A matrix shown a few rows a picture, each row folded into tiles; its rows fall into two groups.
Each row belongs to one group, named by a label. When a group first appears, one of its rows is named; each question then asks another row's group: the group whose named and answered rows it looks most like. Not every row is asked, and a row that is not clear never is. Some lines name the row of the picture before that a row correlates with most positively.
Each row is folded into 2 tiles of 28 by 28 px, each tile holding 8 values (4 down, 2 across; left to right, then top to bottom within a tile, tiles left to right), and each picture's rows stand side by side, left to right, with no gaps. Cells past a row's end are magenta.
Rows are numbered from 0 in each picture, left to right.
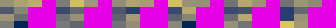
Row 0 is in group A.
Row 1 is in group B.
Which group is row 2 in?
B
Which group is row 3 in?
A
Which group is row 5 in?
B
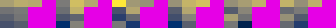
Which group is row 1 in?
A
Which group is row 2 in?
A
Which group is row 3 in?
A
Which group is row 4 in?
A
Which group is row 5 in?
A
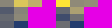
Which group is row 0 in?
A
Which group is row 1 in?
A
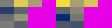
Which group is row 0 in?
B
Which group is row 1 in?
A
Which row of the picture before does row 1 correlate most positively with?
1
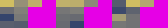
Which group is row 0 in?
A
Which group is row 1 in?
A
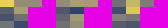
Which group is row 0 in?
A
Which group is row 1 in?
B
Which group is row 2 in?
A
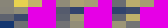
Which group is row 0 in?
A
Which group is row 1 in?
B
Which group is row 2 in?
B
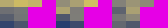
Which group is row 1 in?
A
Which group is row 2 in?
A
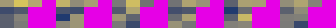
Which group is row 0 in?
B
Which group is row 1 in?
B
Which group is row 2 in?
A
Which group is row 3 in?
B
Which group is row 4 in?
B
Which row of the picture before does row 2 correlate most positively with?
2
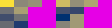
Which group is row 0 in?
A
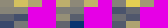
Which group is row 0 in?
A
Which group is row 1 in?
A
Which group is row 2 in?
B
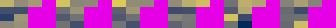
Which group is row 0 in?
B
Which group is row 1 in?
A
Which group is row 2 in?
A
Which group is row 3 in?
B
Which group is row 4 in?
A
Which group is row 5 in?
B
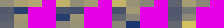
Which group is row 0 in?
B
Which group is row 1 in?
B
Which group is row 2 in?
A
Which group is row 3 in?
B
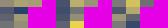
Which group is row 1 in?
B
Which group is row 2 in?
A
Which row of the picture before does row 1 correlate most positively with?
3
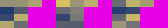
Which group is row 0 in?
B
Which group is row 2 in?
B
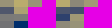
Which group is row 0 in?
A
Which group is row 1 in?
B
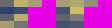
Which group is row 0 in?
B
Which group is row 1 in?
A
